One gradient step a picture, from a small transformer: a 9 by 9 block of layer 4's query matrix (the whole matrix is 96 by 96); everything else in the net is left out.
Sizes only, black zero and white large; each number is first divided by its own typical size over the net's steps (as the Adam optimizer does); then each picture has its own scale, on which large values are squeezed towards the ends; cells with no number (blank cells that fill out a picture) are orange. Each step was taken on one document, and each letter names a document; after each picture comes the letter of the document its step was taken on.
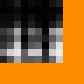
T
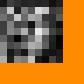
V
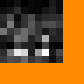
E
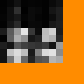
T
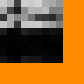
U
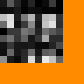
E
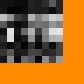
E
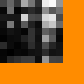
E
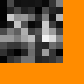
E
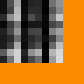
T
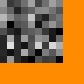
U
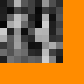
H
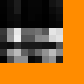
T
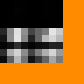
T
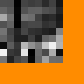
U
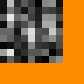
E
